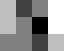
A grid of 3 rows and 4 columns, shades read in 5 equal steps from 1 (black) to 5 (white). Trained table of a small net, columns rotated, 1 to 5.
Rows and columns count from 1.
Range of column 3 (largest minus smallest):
2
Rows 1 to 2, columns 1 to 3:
4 2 3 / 4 3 1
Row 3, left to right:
3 3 2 4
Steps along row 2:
down down up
